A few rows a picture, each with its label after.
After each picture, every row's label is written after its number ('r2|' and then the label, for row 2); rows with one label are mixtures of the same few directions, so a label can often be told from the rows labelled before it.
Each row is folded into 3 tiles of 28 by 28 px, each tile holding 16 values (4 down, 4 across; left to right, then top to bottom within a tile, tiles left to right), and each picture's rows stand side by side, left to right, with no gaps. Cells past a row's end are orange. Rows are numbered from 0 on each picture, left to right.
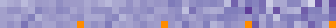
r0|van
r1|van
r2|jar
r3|jar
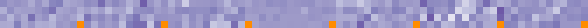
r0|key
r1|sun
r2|sun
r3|jar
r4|van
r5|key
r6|key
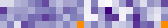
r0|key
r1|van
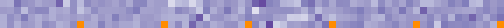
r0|jar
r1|key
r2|van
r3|key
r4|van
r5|key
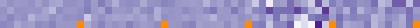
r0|key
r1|sun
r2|van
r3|sun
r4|sun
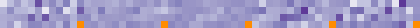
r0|van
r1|jar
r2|key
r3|key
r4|jar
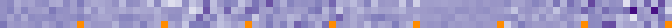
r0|jar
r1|sun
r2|van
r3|sun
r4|sun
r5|van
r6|jar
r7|van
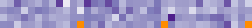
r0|jar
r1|van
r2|sun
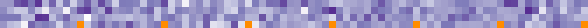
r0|van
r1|sun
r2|sun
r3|jar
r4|key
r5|key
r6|van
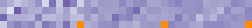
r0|jar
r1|key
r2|key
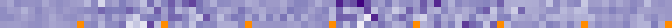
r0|van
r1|sun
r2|van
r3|key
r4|van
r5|sun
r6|jar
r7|sun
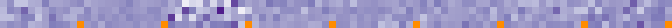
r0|van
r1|key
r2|jar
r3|jar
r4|sun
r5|sun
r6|jar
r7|key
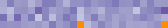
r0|key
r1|jar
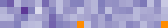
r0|van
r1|jar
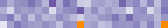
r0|jar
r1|van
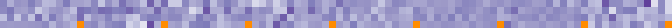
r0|key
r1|sun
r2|van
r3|van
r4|key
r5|key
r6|jar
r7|jar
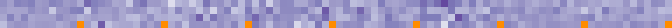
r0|jar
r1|key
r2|van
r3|sun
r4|van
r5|van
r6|jar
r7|jar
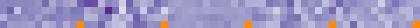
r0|jar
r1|van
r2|sun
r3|van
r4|key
